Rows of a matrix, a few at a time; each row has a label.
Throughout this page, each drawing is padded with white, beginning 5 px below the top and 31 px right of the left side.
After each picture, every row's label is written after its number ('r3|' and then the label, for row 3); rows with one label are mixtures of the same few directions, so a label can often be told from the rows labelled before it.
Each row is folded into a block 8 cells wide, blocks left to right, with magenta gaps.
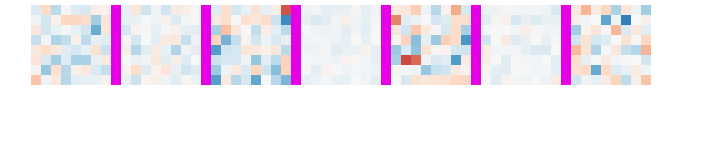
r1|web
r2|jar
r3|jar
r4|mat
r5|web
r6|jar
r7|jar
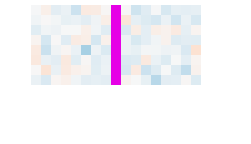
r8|jar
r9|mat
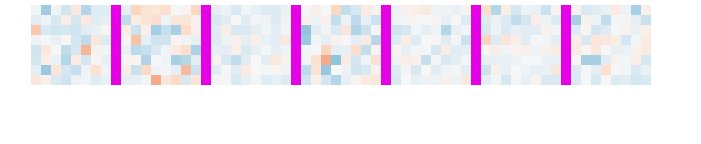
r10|jar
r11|mat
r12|web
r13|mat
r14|mat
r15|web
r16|web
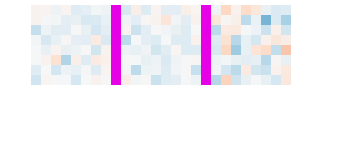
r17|mat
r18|web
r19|jar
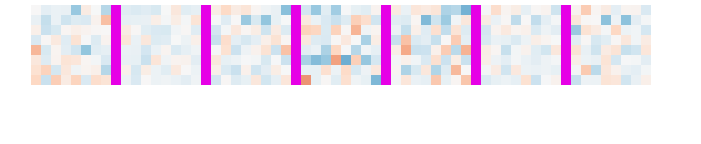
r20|jar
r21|mat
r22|jar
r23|mat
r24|jar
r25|jar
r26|jar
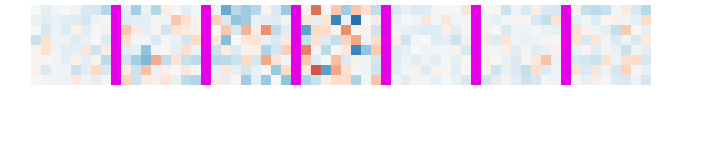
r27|jar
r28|mat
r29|mat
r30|jar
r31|jar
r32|mat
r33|mat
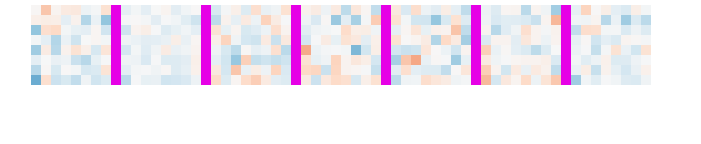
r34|jar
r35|jar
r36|mat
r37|jar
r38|web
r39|jar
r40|jar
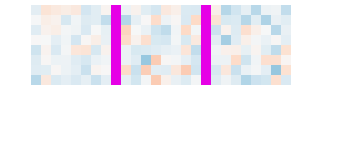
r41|jar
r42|mat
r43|mat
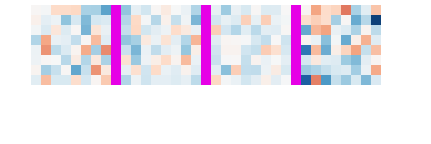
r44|jar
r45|web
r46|jar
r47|jar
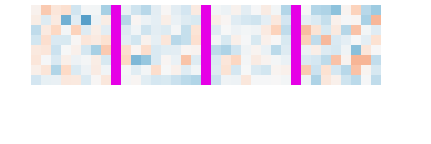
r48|jar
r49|web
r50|web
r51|mat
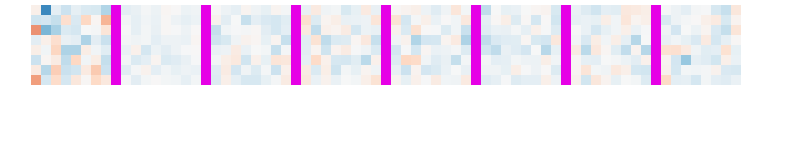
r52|jar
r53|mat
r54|mat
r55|web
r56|web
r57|web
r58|jar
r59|web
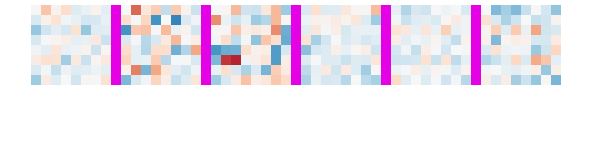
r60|mat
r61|jar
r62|web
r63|jar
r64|mat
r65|mat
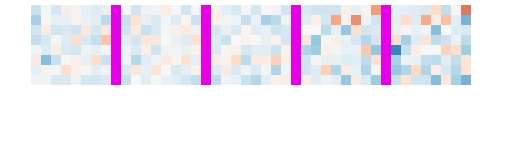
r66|web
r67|web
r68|mat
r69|jar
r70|jar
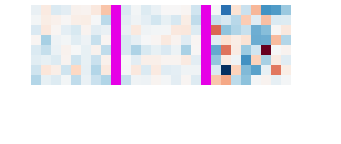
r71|jar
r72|web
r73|jar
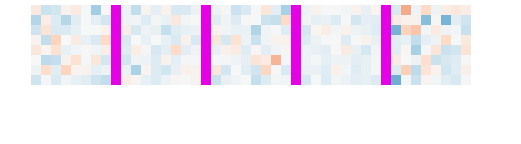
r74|web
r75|jar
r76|mat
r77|jar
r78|jar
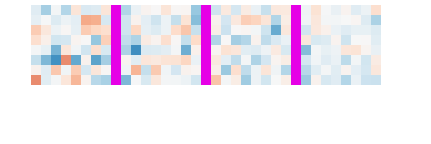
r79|mat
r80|web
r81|web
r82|jar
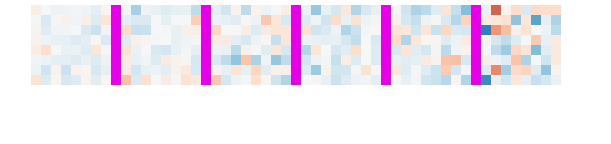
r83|web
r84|jar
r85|mat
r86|jar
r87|mat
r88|jar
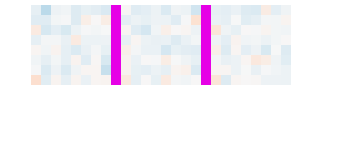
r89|jar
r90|jar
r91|jar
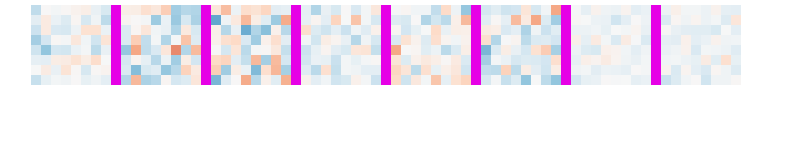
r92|web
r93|jar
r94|mat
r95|jar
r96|jar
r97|jar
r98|web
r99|mat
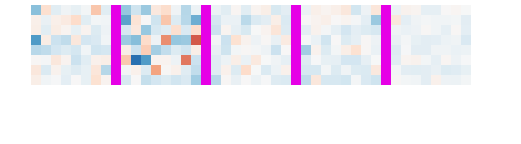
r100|web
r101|web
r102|web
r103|jar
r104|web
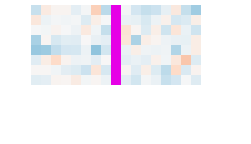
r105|web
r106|mat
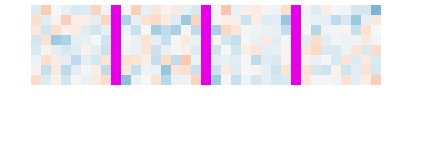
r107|web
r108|mat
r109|jar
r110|jar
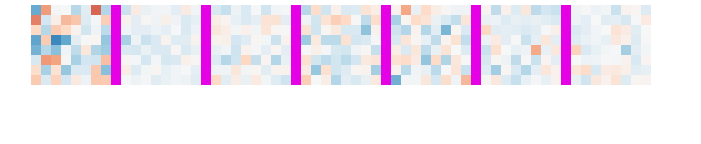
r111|web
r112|web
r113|mat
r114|web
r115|mat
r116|jar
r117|jar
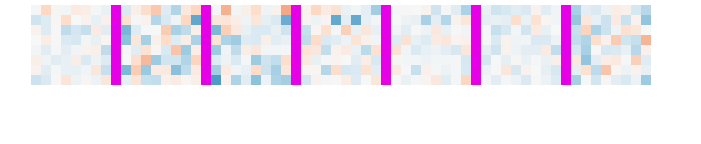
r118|mat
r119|mat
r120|jar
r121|jar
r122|jar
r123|jar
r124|web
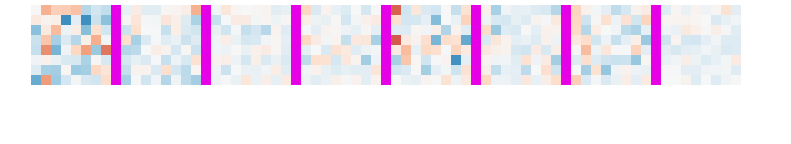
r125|jar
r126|jar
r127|mat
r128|web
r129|web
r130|jar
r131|web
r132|web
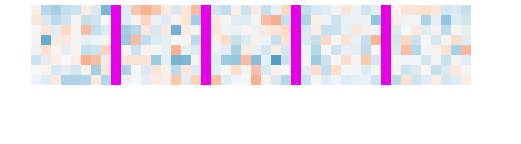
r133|mat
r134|mat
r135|mat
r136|web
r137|jar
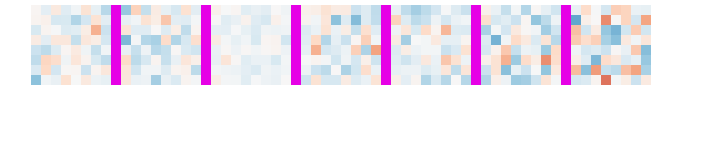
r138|web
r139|web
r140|web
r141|jar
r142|mat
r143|mat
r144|mat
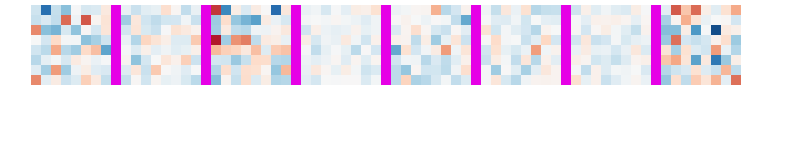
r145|jar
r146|web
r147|web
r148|jar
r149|jar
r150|jar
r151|web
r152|mat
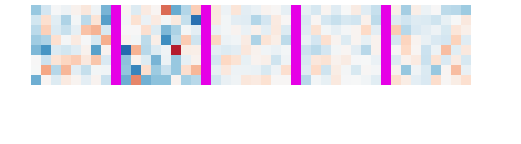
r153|web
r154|jar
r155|web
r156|web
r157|jar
